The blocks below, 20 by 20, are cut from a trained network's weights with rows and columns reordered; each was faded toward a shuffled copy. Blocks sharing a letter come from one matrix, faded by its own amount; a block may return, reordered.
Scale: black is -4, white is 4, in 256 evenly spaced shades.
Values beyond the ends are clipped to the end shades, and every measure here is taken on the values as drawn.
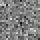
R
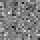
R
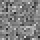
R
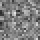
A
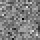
R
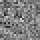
R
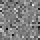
R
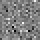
R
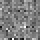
A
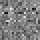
A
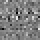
A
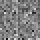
A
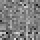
A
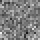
R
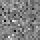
R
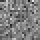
R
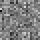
A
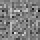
A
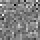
R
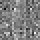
A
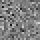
R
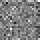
R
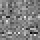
A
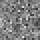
R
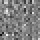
A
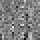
A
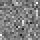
R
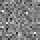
R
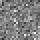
R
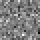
R
